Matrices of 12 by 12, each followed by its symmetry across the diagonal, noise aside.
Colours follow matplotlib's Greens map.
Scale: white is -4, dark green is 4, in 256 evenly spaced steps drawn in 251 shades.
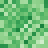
symmetric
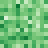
antisymmetric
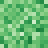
symmetric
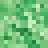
antisymmetric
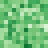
antisymmetric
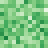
neither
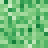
neither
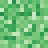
symmetric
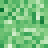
neither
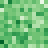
antisymmetric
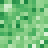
symmetric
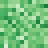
antisymmetric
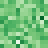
antisymmetric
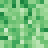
neither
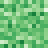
neither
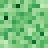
symmetric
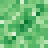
symmetric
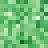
neither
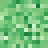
antisymmetric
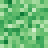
neither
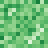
symmetric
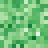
antisymmetric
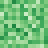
antisymmetric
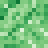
symmetric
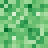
symmetric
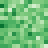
neither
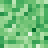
antisymmetric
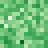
neither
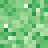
symmetric
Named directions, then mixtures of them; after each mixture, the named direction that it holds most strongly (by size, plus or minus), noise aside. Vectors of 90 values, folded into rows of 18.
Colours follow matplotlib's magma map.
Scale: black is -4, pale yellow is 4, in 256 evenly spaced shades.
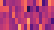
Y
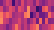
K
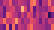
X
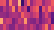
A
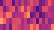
K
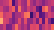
K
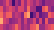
K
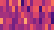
A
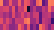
Y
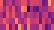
Y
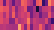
Y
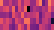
Y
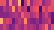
A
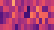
K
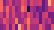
Y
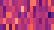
X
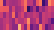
Y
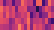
Y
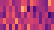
X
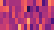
Y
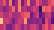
A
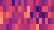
K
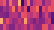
A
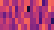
Y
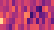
K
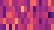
X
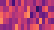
K
